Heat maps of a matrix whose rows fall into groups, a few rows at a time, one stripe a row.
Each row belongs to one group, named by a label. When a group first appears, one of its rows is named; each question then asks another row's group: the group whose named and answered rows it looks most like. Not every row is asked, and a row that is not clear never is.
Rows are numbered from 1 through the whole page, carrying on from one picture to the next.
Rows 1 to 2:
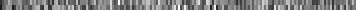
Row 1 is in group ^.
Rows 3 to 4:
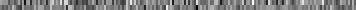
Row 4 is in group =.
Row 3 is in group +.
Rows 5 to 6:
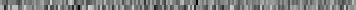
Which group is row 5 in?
=
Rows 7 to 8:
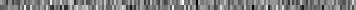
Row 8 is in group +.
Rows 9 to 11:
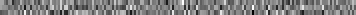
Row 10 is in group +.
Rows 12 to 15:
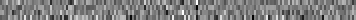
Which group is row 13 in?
=
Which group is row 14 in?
=
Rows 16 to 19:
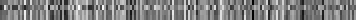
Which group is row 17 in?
^
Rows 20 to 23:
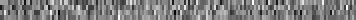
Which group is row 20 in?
+
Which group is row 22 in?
^
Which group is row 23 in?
^
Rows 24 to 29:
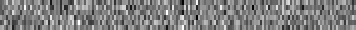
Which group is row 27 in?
=
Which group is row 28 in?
^
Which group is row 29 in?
=
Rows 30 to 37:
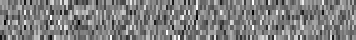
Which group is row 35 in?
+
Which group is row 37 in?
^
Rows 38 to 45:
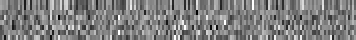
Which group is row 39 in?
+
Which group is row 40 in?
=
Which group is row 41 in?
^
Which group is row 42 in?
=
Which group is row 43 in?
^
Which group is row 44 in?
^
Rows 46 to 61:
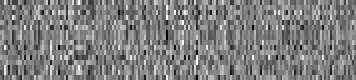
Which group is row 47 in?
=
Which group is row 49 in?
=
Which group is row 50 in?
=
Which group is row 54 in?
=
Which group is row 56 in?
=
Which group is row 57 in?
+
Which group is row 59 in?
^
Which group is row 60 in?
^
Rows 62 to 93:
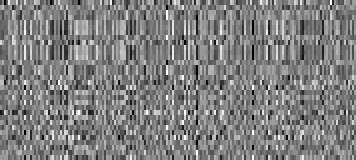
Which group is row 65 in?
=
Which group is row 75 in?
=
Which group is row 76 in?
=
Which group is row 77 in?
=
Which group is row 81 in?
=
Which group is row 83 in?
=
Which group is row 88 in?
+
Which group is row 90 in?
=
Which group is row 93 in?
+
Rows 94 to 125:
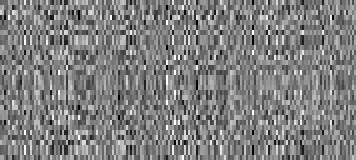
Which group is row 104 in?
+
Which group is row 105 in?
^
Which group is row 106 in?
=
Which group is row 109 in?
=
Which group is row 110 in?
=
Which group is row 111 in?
=
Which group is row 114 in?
=
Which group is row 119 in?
=
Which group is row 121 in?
^
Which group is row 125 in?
=
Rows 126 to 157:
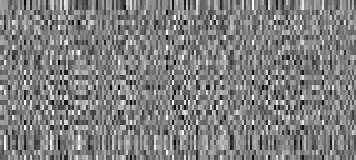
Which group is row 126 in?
+
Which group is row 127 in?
+
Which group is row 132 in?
=
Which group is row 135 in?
=
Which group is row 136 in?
^
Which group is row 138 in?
^
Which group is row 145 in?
+
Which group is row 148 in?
^
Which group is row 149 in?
=
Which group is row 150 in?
+
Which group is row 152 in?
=
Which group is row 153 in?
^
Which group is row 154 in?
^
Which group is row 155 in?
^
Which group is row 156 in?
=
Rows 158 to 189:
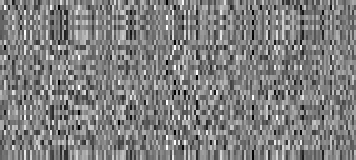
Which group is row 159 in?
^
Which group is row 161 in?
=
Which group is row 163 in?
=
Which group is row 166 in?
^
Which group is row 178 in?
=
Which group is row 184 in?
^
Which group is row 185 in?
=
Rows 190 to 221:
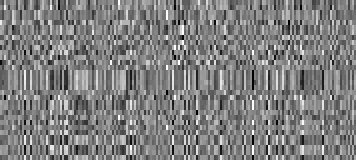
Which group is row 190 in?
^
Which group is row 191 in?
^
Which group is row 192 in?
=
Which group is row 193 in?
=
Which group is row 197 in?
=
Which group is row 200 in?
+
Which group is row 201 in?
^
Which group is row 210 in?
+
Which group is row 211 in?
+
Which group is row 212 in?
=
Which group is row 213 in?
^
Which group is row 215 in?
=
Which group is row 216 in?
+
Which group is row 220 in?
+
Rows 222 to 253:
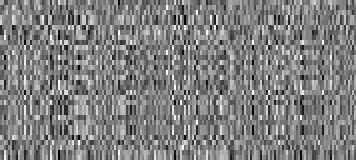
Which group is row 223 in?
=
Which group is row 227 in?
^
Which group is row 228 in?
^
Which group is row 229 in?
^
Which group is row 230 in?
+
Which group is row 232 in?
=
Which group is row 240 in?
+
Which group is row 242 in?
^
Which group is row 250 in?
^
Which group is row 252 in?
^
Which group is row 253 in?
^
